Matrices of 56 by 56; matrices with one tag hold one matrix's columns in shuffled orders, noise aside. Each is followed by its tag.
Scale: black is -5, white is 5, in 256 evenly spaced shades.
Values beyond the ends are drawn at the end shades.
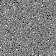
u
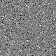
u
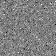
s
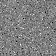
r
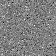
u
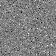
r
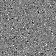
r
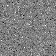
u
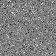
s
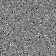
r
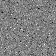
r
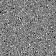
r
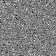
u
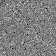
s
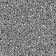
u
